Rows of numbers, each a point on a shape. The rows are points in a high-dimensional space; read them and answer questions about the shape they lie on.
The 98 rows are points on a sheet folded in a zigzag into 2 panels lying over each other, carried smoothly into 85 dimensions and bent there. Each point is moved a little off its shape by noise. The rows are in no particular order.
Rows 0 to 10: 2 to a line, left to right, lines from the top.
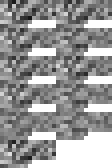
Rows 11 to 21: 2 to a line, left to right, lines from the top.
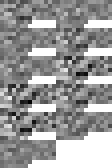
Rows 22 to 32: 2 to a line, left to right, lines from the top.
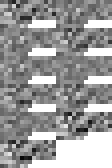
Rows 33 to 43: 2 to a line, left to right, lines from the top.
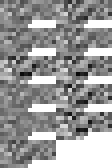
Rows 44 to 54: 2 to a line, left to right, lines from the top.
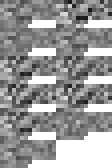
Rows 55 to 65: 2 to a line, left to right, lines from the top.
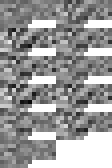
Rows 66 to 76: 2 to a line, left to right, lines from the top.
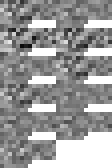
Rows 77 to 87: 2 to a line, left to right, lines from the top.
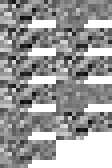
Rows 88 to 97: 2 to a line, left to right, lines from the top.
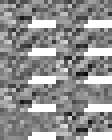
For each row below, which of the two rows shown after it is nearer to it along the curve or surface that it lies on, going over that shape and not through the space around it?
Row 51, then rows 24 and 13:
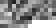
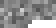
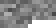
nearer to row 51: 13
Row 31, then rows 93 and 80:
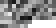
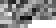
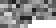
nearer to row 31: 93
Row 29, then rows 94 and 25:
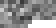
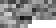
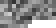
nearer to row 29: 94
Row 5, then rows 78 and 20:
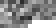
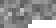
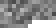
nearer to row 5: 78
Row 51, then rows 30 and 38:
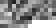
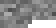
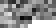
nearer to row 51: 38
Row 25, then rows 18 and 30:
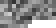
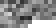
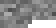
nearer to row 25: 30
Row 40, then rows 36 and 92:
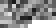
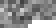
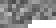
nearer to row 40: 92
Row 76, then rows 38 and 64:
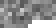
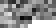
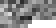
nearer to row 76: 64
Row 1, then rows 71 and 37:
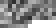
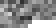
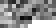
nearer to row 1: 37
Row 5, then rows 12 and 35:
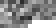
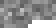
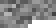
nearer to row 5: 12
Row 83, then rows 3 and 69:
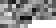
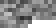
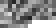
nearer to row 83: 69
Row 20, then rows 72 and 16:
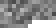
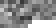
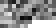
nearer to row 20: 16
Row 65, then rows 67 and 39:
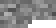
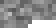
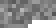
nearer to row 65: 39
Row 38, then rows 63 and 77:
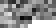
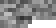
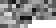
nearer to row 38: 77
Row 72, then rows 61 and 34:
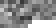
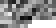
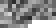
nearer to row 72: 61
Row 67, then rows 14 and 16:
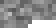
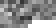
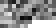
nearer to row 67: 14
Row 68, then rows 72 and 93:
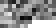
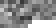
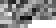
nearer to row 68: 93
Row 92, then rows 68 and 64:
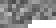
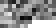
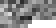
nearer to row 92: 68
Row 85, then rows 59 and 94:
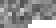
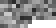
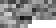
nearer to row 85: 94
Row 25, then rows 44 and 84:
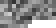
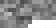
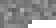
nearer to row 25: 84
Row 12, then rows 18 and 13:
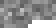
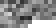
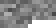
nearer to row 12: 18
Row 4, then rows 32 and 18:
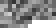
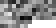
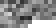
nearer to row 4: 32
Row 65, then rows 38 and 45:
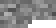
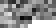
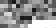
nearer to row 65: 45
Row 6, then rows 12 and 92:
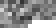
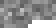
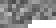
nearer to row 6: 12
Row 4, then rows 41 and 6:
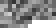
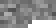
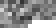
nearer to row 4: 41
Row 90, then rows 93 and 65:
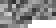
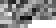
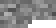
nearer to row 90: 93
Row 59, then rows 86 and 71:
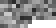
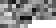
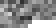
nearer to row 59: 86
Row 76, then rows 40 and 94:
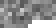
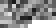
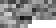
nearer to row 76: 94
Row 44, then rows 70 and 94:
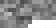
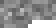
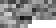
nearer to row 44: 70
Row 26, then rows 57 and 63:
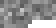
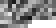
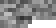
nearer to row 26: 63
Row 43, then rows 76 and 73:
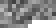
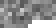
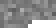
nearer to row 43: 73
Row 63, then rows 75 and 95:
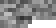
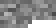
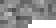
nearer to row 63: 95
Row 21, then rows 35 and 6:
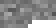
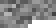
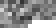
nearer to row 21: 35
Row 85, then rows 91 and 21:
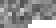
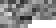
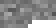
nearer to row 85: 91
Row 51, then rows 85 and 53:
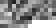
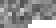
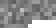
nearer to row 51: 53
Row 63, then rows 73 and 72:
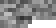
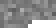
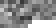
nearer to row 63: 72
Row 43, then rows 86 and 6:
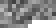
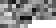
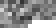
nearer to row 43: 86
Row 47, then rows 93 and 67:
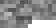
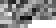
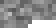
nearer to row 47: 67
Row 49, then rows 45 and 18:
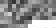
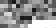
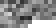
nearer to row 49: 45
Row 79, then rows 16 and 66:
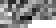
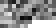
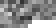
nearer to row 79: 16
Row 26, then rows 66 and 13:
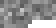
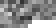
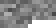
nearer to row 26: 66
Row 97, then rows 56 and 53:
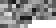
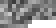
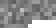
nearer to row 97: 56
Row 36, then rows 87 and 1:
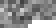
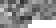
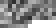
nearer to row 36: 87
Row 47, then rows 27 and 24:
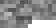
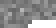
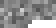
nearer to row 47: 24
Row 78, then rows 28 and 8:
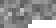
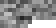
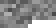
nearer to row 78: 28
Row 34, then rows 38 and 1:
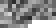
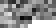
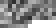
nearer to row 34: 1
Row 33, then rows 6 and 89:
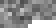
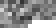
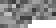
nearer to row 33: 6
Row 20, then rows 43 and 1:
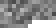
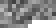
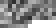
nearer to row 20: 43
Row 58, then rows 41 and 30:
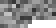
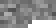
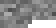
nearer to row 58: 30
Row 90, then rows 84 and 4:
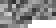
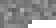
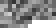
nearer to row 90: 4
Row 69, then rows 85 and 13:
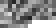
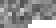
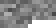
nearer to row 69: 13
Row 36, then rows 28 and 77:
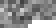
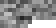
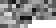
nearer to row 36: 28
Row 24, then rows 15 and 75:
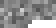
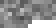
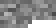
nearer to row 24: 15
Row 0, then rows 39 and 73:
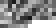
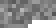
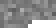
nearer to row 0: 39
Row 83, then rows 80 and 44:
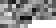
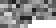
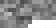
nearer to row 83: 80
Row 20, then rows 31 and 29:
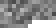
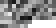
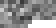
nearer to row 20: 31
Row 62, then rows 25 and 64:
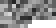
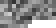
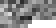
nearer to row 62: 25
